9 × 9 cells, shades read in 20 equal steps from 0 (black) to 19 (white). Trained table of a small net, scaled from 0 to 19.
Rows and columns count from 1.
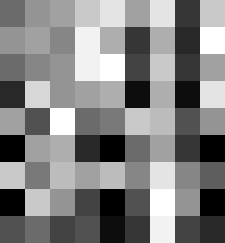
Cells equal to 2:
0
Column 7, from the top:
17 13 15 13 14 12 17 19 18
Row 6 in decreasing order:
13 12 12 8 4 3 0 0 0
